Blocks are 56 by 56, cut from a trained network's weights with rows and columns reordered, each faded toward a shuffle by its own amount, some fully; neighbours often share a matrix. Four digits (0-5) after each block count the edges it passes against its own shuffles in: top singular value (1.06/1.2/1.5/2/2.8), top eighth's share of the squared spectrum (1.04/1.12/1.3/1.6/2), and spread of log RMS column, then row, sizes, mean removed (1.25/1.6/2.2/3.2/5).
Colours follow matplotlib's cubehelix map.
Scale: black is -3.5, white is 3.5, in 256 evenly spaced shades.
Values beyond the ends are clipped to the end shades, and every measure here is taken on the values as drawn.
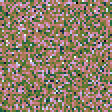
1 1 0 0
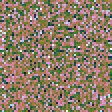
2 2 1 0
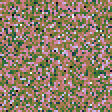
0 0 0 0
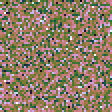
0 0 0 0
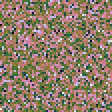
0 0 0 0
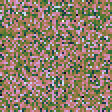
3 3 1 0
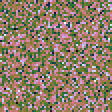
0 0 0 0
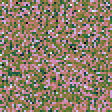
0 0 0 0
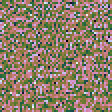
3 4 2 1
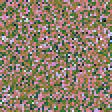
0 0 0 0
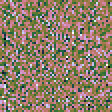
3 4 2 1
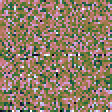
3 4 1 2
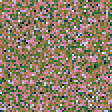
1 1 0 0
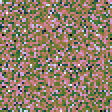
2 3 1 1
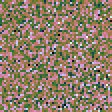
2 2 0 0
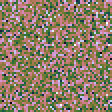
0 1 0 0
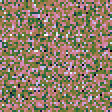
2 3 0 1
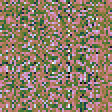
4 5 3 1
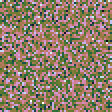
2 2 0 0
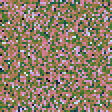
2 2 0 0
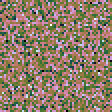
1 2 0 1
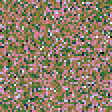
1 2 0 0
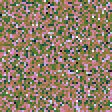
1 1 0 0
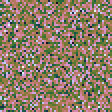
2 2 0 0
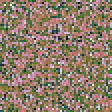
3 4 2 1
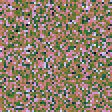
3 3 2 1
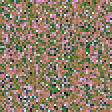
3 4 2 0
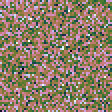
1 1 0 0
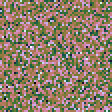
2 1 0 0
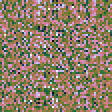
3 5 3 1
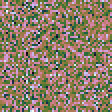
3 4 2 0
